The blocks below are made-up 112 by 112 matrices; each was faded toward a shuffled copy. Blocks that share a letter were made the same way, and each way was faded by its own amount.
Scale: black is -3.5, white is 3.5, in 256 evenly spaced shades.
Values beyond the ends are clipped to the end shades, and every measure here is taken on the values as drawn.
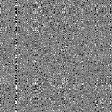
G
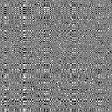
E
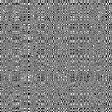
E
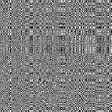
E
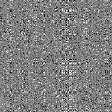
G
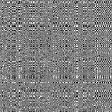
E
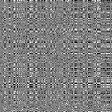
E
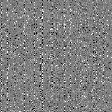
G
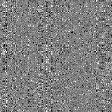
G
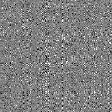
G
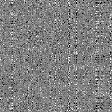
G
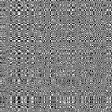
E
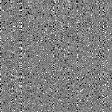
G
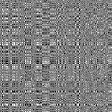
E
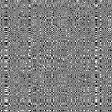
E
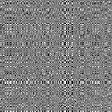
E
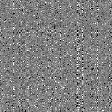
G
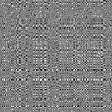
E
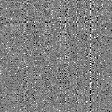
G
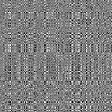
E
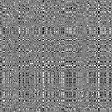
E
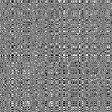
E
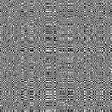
E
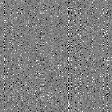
G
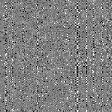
G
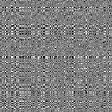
E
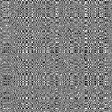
E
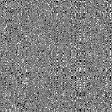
G
